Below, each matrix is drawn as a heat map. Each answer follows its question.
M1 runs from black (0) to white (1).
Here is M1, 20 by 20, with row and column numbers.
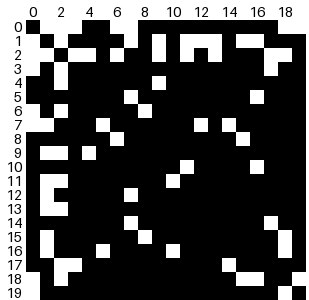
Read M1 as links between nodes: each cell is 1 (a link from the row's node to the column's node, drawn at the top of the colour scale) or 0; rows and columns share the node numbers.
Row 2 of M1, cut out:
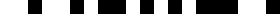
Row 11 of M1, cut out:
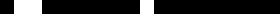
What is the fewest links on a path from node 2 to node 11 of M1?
1
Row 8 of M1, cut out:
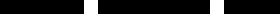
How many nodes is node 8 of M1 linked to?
2
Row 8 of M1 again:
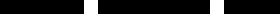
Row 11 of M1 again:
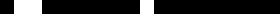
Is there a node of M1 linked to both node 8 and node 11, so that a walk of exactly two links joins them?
no
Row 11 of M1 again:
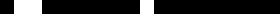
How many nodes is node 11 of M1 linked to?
3
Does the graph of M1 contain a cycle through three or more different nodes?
yes
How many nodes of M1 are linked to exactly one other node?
0
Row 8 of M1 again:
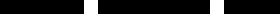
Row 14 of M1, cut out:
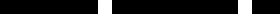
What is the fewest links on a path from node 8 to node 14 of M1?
4
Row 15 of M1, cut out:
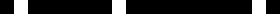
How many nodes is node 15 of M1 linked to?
3
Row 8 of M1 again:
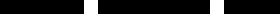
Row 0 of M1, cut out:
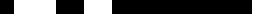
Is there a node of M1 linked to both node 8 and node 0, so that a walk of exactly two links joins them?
yes
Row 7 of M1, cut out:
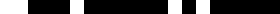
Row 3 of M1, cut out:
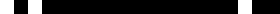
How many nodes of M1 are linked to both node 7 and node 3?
1
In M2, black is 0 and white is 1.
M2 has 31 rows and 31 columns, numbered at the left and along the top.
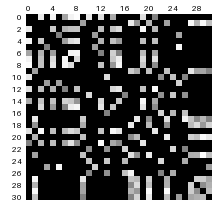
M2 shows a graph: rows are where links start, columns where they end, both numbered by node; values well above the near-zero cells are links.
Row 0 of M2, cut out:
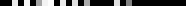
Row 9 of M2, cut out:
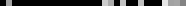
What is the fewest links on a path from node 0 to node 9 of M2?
4
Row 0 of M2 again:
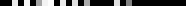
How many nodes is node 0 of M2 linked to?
10
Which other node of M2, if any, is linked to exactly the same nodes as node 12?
node 7
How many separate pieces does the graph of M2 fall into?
1
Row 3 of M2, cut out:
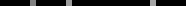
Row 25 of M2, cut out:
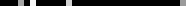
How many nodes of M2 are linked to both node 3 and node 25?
2
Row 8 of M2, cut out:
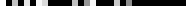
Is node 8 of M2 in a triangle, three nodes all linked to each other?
yes
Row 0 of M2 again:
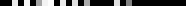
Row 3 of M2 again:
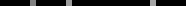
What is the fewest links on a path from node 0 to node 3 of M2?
6
